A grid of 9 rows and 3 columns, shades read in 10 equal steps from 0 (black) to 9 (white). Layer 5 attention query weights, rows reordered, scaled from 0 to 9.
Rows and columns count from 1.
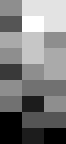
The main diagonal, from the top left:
5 9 5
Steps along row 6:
down same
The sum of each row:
21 20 18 18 13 13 10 6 1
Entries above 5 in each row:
2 2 2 2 1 0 0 0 0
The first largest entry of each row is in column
2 2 2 2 3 1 3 2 2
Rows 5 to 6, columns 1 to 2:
2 5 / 5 4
